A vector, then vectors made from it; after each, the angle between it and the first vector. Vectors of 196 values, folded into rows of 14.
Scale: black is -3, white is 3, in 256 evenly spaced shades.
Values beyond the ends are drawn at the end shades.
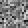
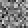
orthogonal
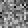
partly aligned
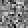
orthogonal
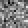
partly opposed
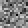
orthogonal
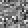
nearly opposite
